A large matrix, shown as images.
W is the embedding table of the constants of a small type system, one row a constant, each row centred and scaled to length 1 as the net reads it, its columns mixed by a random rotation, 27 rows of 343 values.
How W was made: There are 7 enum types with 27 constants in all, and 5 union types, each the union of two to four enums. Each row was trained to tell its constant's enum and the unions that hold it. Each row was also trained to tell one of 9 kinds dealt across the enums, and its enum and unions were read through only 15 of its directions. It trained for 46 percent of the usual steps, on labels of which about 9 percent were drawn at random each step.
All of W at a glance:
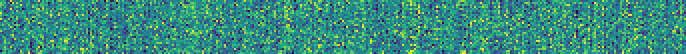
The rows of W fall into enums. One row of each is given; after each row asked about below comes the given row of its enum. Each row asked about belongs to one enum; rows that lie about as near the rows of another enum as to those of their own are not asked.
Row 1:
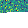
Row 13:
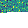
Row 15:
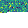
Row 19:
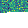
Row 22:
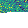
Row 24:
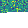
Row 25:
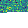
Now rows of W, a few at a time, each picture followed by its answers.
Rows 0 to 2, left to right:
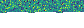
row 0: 22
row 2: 22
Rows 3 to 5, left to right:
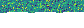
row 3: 19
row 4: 22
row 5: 13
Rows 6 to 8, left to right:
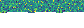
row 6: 15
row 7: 24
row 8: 13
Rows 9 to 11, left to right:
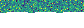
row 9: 1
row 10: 19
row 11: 13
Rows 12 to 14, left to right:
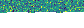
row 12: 1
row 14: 19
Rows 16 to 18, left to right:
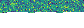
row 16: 15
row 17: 13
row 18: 25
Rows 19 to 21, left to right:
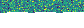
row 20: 24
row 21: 19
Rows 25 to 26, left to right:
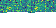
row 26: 22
